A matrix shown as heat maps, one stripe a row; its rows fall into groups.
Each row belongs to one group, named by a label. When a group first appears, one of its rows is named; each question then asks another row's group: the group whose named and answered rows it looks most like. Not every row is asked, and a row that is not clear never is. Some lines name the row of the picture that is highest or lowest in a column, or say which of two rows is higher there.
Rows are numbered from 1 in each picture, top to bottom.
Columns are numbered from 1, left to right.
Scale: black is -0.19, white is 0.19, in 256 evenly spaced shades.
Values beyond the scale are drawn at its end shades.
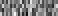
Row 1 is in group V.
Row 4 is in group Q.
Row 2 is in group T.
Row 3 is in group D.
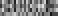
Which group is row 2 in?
T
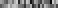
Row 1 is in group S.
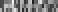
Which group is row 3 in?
Q
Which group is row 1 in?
D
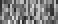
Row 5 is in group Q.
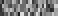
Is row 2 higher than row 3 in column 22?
No
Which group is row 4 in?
S
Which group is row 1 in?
D
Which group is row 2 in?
T
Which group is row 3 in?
T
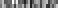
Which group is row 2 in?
T
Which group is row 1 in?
Q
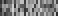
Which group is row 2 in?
T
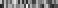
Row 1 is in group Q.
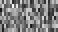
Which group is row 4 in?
T
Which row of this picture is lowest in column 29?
3
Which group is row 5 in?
S
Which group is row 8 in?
V
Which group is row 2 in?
Q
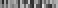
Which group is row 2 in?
S
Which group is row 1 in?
S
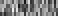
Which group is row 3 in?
Q
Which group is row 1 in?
S
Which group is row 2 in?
Q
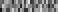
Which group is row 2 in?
T
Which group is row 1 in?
S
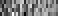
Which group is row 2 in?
D
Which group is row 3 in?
S
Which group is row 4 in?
Q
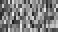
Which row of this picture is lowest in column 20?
8
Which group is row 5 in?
T
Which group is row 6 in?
S
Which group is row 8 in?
V
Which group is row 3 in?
D
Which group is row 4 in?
D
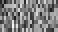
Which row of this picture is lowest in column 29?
1
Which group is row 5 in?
S
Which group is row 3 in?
T
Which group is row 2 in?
V
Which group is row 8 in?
T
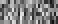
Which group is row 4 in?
S
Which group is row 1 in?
T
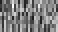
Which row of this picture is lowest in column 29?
3
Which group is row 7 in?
S
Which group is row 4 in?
Q
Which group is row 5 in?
S
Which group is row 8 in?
S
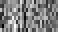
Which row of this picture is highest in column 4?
7
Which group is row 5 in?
Q
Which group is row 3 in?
Q
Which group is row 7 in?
V
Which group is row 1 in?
V
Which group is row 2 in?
V
